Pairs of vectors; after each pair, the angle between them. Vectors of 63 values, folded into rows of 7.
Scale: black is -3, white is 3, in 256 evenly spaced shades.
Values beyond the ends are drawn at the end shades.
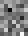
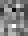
partly opposed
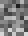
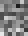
nearly parallel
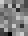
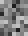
partly aligned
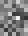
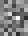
nearly parallel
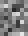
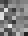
orthogonal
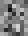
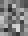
nearly parallel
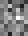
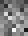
partly aligned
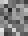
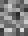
partly opposed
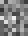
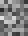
nearly parallel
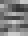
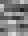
nearly parallel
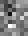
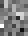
orthogonal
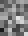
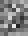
orthogonal
